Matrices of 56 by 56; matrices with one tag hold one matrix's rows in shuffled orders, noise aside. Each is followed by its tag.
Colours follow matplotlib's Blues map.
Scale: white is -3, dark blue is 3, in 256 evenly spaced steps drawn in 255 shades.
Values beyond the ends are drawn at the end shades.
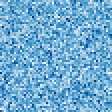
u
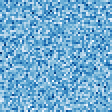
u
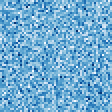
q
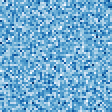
u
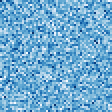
u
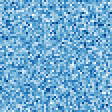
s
